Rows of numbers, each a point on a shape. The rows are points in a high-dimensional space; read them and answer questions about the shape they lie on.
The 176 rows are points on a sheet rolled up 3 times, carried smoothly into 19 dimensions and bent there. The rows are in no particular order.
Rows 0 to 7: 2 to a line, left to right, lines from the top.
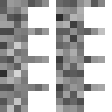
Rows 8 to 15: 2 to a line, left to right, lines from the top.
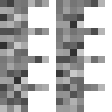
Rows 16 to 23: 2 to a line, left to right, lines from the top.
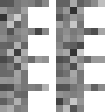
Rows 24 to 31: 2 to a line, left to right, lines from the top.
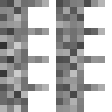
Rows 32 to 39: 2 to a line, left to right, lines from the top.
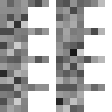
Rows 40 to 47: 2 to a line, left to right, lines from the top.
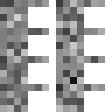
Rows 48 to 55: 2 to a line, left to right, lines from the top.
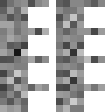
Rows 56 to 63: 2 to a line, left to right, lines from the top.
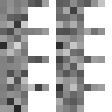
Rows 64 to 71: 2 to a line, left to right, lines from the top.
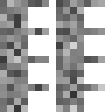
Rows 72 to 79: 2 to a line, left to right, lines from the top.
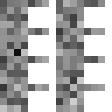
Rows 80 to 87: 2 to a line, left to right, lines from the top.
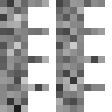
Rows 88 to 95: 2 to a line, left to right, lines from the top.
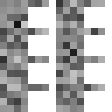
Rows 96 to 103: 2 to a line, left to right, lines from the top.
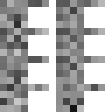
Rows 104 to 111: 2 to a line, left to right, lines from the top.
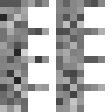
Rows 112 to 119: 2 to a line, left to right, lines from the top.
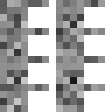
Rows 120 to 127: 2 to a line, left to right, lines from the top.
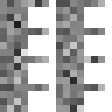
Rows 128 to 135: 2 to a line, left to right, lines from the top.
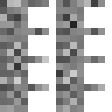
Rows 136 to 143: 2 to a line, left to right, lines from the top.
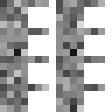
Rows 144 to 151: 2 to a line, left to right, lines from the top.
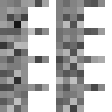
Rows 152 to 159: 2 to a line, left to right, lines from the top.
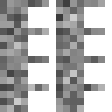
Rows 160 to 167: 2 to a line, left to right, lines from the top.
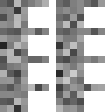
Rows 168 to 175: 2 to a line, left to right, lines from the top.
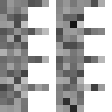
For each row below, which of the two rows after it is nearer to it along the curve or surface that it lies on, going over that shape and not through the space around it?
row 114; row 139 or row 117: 139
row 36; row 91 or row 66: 91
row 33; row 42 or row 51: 51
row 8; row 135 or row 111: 111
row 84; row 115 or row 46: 115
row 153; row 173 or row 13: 13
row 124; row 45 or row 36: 36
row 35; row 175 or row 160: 175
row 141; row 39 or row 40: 40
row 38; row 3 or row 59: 3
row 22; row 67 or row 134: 134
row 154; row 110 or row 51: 51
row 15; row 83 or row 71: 83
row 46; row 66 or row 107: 107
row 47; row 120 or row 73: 73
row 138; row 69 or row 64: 64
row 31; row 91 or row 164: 91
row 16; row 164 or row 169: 169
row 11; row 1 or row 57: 57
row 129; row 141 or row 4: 4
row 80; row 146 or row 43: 43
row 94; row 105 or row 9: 9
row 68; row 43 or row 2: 43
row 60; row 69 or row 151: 151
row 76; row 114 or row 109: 109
